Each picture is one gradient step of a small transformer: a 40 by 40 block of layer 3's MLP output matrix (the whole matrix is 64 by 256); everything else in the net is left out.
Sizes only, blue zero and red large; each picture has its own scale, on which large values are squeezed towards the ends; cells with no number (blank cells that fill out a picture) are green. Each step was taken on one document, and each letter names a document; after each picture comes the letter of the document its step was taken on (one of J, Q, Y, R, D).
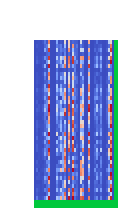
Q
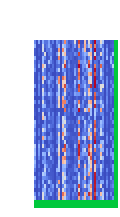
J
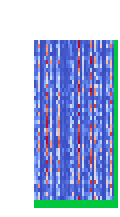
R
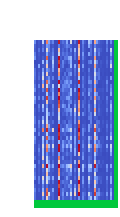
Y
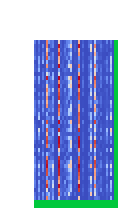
Y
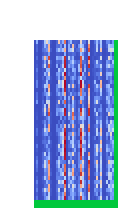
Q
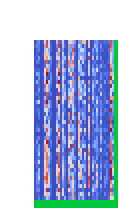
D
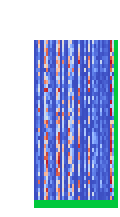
D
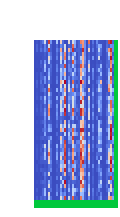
Q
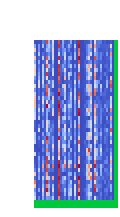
Y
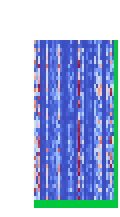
R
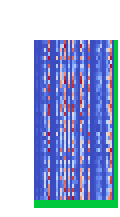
Q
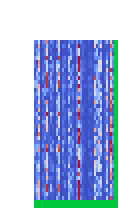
R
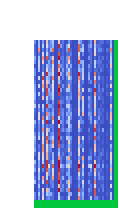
Y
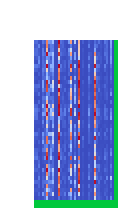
Y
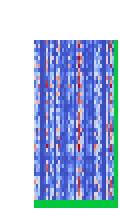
R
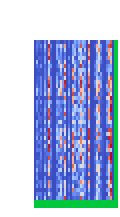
Q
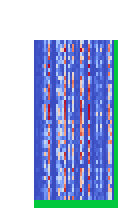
Q
